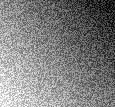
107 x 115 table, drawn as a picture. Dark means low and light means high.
The halves do not mirror each other. No row or column stands out. On average the colour sits 50% of the way up the scale. The top right is the ninth with the lowest average. The field climbs toward the bottom left. The ninth with the highest average is the bottom left. There are no regular stripes.
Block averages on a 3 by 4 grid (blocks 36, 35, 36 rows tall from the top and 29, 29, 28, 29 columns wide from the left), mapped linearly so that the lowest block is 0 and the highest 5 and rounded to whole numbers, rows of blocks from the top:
3210
4321
5432
